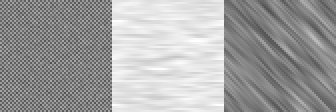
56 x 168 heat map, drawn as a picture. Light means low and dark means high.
It is made of 1 by 3 panels. Panel 1,1: middling, checkered, strong in contrast. Panel 1,2: very low, streaked across, faint in contrast. Panel 1,3: middling, slanting down to the right.
